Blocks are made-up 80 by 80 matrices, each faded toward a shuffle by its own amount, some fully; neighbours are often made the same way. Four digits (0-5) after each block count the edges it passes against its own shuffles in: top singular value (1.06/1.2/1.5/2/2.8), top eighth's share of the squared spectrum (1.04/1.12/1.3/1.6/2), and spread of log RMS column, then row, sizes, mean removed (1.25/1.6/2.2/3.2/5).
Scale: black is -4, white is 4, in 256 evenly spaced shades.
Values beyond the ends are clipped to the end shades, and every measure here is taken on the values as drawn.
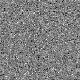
3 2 0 0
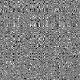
4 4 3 2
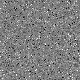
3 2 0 0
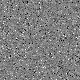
0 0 0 0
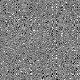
4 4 2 2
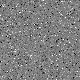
0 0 0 0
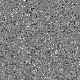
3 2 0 1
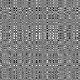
5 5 4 4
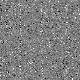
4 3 1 1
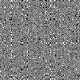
4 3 2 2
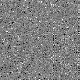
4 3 1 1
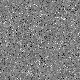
1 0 0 0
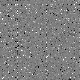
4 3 1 1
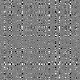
5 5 3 3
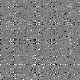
4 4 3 3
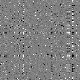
4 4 2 2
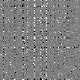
5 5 3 3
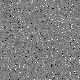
2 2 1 0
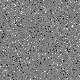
2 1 0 0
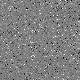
2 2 0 0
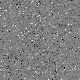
0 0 0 0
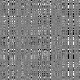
5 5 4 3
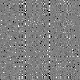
5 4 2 2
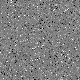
1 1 0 0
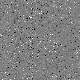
2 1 0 0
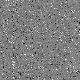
3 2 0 0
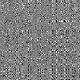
5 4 3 2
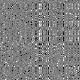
5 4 3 2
